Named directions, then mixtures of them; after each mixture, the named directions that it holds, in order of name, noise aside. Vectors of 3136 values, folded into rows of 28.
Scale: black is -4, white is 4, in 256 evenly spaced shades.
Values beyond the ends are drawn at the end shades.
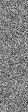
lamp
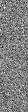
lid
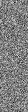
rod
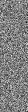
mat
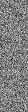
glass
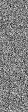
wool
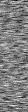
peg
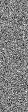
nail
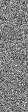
lid, nail, rod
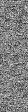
lamp, peg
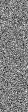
nail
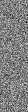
lamp, mat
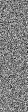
glass, mat, nail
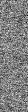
mat, nail, peg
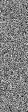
mat, wool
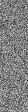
wool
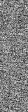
peg, rod, wool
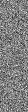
glass, lamp, nail
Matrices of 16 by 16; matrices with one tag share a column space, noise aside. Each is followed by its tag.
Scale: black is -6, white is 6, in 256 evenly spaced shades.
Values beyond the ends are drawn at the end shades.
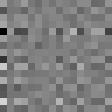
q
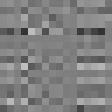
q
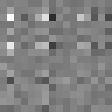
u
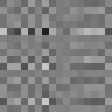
q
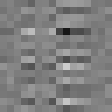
q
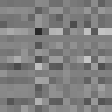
q
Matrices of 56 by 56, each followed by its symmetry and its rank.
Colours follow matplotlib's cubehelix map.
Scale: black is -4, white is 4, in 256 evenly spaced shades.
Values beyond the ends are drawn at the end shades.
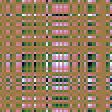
neither, rank one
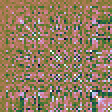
symmetric, rank five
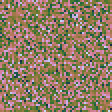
antisymmetric, full rank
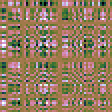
antisymmetric, rank two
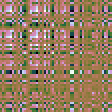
symmetric, rank two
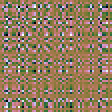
antisymmetric, rank two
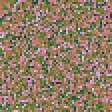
antisymmetric, full rank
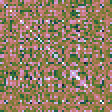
symmetric, rank five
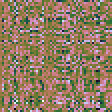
neither, rank five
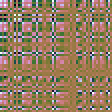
symmetric, rank two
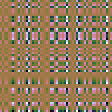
neither, rank one
